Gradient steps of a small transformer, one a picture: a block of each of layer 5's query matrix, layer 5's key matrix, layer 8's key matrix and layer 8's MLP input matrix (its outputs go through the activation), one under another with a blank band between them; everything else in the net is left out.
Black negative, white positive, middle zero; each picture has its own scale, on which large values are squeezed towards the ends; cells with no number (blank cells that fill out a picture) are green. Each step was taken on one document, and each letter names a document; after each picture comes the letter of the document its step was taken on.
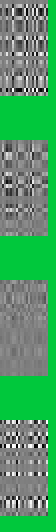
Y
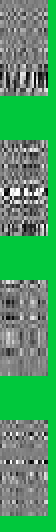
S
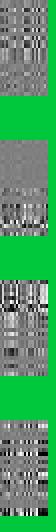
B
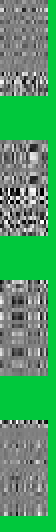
S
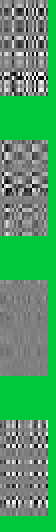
Y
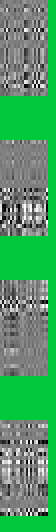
B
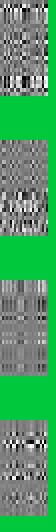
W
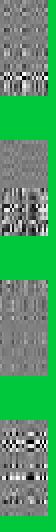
W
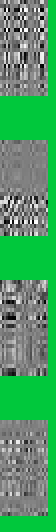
B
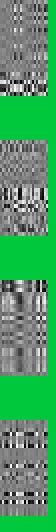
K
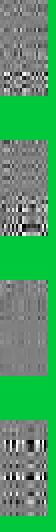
W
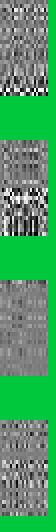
S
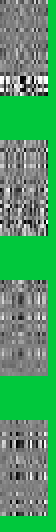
S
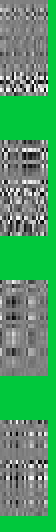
S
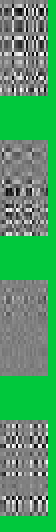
Y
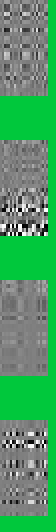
W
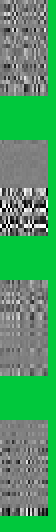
B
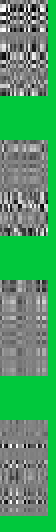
K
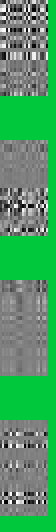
K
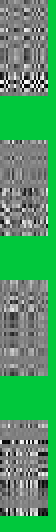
B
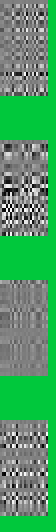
Y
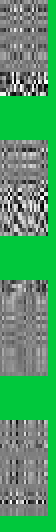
K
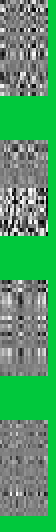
K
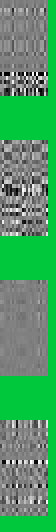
Y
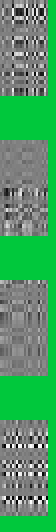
Y
